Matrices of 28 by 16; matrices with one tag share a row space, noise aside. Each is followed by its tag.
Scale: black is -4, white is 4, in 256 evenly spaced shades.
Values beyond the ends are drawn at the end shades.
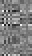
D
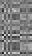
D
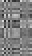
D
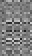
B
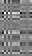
D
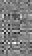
D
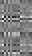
D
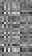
D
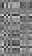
D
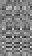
B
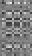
B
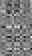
B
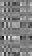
D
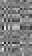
D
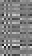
D
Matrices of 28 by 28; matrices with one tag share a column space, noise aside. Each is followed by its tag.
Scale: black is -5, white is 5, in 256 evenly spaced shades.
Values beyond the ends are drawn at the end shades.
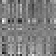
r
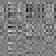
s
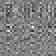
s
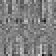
r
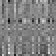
r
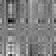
r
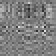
s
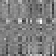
r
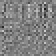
s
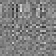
s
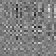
s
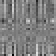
r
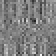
r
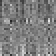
r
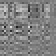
s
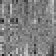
r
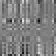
r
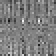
r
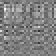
s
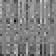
r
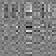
s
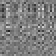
s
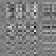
s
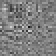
s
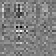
s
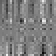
r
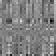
r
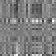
r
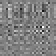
s
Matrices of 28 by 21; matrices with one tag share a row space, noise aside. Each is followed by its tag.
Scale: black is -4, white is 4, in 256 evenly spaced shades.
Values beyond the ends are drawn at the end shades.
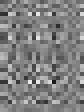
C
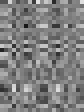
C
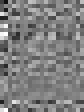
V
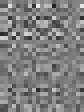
C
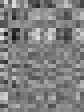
V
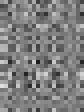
C
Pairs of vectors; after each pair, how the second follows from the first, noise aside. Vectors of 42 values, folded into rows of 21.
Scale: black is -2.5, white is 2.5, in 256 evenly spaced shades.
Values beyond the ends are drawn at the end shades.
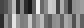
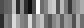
copied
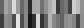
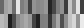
shuffled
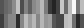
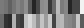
shuffled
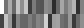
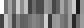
copied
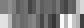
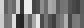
shuffled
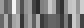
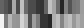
shuffled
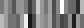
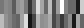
copied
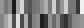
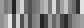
copied
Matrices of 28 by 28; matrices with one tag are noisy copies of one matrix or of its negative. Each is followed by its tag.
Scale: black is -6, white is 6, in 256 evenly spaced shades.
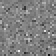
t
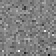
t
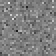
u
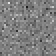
u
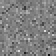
t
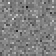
u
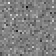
u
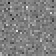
u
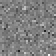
t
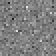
u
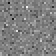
u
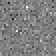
u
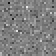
u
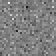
u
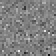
t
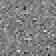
t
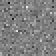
u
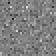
u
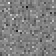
u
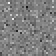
u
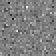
u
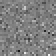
t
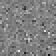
t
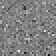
t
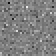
u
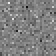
u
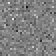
u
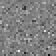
t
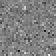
t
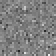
t
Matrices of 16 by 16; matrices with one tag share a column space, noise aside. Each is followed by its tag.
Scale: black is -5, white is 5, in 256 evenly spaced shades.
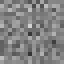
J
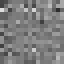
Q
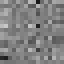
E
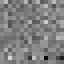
E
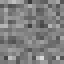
E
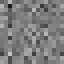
J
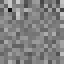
Q
